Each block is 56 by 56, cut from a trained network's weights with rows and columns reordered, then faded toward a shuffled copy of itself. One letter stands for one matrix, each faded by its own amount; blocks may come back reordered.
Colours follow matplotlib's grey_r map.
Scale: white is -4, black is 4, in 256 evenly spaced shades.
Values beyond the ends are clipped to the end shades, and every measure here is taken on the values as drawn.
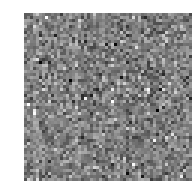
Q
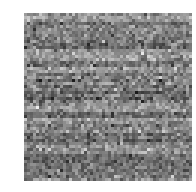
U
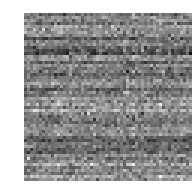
U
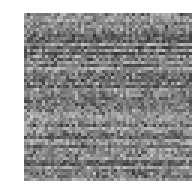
U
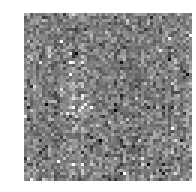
Q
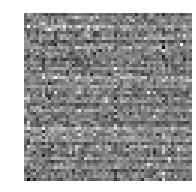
U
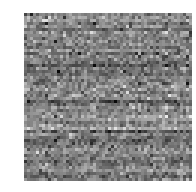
U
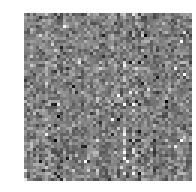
Q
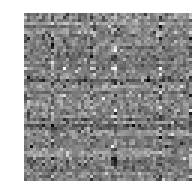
U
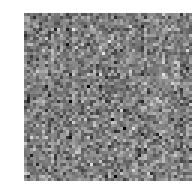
Q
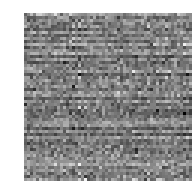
U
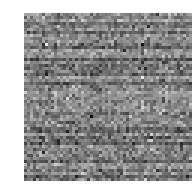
U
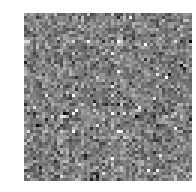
Q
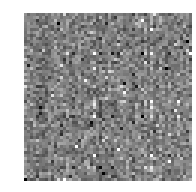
Q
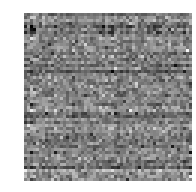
U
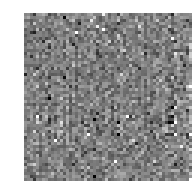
Q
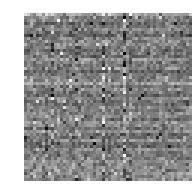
U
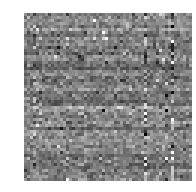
U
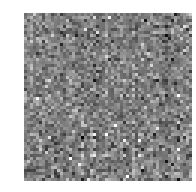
Q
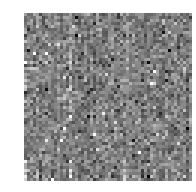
Q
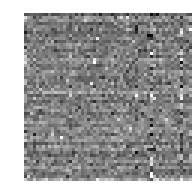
U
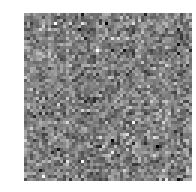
Q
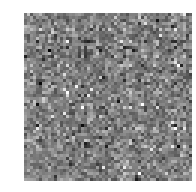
Q
